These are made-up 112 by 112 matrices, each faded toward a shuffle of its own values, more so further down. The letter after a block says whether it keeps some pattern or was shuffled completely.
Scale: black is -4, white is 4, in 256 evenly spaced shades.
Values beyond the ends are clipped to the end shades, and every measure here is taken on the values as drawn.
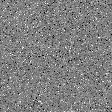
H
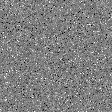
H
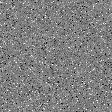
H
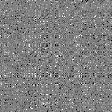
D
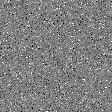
H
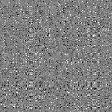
D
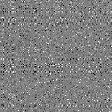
D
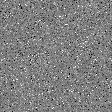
H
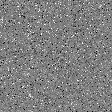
H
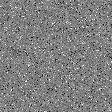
H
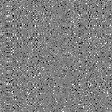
D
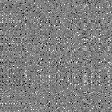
D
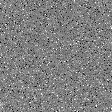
H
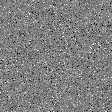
H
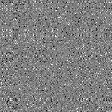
D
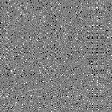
D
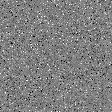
H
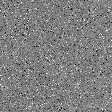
H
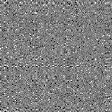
D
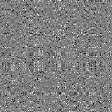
D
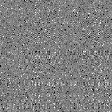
D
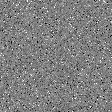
H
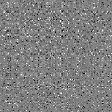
D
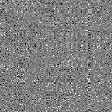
D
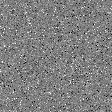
H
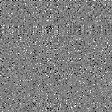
D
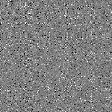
D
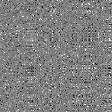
D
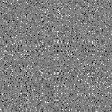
D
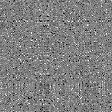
D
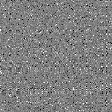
D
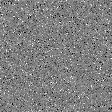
H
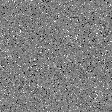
H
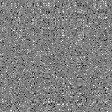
D
